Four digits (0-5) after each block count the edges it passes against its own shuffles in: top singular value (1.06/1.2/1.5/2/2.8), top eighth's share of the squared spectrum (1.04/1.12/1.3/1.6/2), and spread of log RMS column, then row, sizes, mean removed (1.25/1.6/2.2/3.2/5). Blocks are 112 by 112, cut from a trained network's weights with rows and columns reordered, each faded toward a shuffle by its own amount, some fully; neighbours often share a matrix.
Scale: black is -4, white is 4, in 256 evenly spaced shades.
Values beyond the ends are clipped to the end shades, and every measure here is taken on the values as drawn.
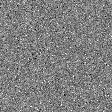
0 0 0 0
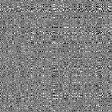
5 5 3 4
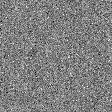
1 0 0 0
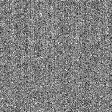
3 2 0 1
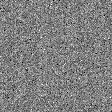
1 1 0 0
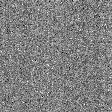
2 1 0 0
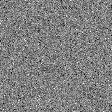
2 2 0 0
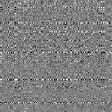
5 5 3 4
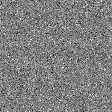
1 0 0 0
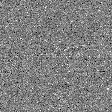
2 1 0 0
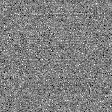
3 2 1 1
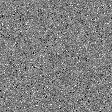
0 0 0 0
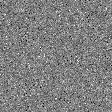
0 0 0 0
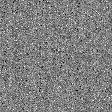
1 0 0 0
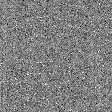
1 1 0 0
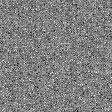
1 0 0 0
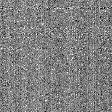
3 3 1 2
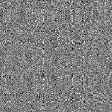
4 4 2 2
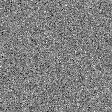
2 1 0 0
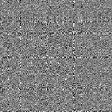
4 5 3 3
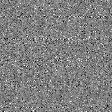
3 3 0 2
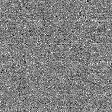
3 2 0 1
